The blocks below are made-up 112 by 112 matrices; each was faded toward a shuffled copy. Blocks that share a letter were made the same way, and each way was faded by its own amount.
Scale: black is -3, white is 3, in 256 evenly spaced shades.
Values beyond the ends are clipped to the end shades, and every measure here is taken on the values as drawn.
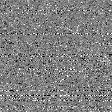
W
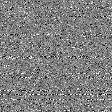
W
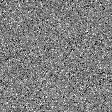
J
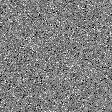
J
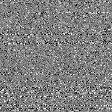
W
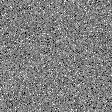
J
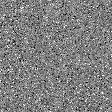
J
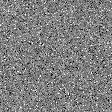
J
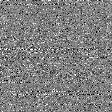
W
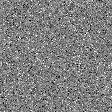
J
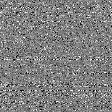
W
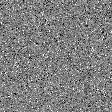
J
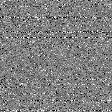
W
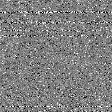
W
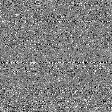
W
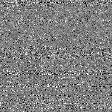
W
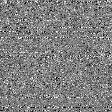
W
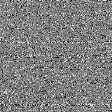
W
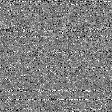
W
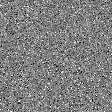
J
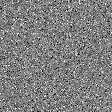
J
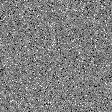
J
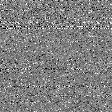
W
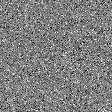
J
